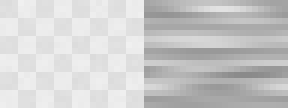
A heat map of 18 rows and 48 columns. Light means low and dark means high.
It is made of 1 by 2 panels. Panel 1,1: very low, checkered, faint in contrast. Panel 1,2: low, streaked across.
